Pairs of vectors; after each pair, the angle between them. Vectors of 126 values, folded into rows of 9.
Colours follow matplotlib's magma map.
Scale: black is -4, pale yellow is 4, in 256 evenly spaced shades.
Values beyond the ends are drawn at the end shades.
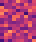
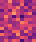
orthogonal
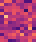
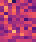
partly aligned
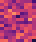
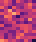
nearly parallel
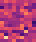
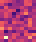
partly aligned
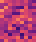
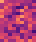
nearly parallel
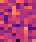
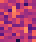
nearly parallel
